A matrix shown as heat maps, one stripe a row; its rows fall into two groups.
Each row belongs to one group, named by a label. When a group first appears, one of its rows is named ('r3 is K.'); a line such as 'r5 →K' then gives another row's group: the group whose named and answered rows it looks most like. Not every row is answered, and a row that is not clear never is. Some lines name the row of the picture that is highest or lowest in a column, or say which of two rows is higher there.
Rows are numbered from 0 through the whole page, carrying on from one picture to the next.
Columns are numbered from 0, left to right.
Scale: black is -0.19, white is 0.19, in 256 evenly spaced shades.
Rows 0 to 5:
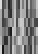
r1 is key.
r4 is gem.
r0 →key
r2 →gem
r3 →key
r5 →gem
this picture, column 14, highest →0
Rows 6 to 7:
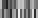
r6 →gem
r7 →gem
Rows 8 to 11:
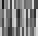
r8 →gem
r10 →key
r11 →key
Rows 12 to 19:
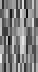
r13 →key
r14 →gem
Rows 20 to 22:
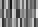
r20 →key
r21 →key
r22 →gem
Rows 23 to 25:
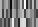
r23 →key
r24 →gem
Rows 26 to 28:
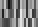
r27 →key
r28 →gem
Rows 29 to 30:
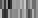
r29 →key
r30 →gem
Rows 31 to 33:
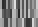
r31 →key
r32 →key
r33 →gem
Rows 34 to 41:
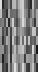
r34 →gem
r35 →gem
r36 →key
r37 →gem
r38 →key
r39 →gem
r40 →gem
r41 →gem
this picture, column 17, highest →37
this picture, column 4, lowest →36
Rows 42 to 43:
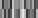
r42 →gem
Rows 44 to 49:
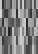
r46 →key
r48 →gem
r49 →gem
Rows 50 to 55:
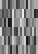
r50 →key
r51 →gem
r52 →key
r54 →key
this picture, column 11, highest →51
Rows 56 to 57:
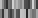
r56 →gem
